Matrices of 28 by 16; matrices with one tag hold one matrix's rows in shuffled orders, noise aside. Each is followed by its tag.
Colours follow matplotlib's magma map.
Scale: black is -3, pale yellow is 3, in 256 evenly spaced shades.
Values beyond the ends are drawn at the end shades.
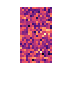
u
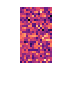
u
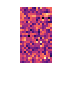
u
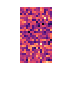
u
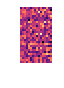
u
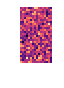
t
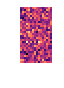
t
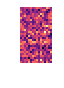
u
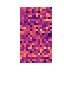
u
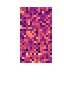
t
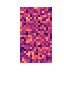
t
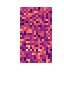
t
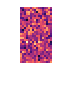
t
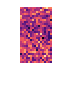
u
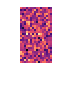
t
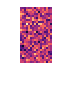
t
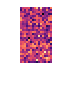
u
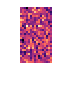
t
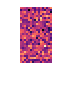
u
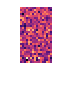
t
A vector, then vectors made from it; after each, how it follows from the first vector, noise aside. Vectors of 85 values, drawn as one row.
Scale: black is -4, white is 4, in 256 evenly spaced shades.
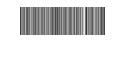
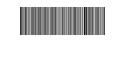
sign-scrambled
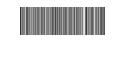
copied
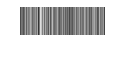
reversed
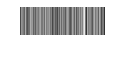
copied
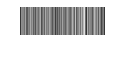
copied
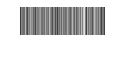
copied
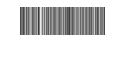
reversed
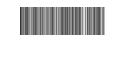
sign-scrambled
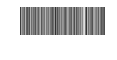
copied
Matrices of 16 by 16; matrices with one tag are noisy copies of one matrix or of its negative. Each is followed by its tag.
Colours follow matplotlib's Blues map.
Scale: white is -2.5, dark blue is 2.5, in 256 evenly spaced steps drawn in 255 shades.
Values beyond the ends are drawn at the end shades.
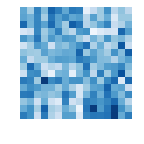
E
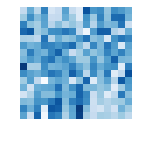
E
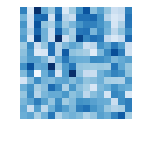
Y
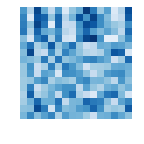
Y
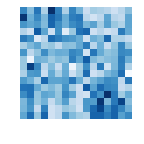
E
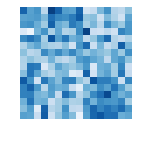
E
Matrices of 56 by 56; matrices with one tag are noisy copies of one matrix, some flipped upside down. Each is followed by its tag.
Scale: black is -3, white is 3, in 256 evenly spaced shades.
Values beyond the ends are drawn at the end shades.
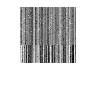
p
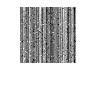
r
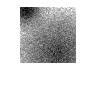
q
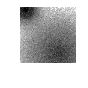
q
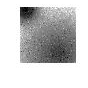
q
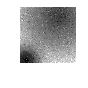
q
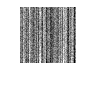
r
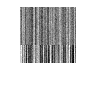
p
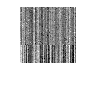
p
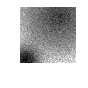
q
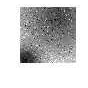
q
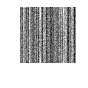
r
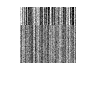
p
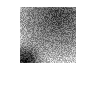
q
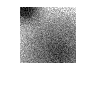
q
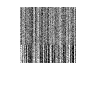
p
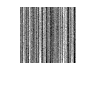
r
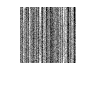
r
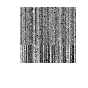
p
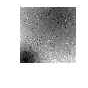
q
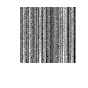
r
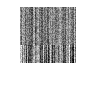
p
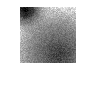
q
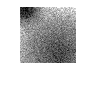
q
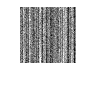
r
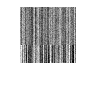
p
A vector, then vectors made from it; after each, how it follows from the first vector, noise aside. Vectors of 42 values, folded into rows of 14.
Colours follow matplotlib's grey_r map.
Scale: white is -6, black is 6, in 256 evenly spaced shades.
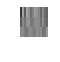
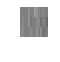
partly zeroed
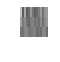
negated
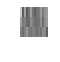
negated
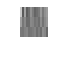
negated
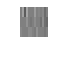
partly zeroed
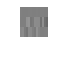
partly zeroed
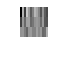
scaled up
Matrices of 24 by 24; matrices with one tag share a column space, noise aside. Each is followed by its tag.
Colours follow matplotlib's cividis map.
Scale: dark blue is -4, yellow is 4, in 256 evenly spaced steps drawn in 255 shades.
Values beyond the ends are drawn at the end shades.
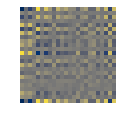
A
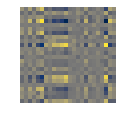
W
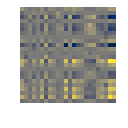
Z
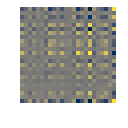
A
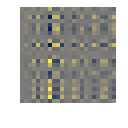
Z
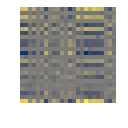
A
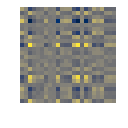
W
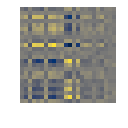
Z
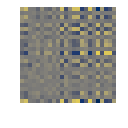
A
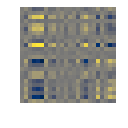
Z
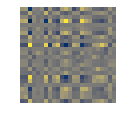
W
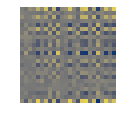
A
